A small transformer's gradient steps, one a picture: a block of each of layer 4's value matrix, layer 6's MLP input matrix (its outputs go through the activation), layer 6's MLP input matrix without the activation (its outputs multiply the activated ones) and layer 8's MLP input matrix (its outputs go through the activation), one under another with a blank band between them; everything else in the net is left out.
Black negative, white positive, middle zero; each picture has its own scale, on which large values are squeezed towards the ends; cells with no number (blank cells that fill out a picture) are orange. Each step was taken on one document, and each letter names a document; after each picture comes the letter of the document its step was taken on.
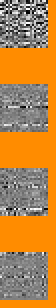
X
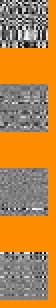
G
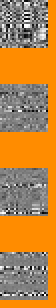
X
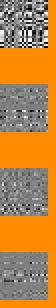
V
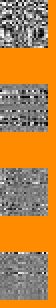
V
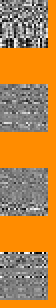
G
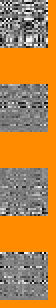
X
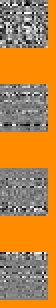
G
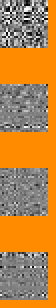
X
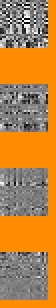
G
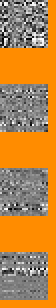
V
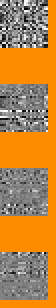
V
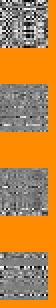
X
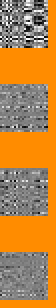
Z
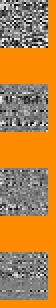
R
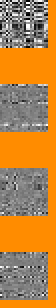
X
